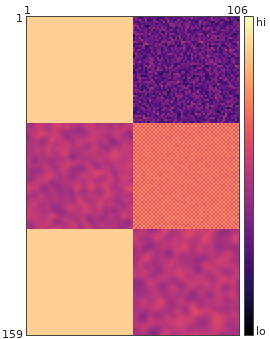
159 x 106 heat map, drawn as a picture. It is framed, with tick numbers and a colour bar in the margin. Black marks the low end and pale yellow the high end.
It is made of 3 by 2 panels. Panel 1,1: very high, flat. Panel 1,2: low, fine-grained. Panel 2,1: middling, blotchy, faint in contrast. Panel 2,2: high, checkered. Panel 3,1: very high, flat. Panel 3,2: middling, blotchy, faint in contrast.
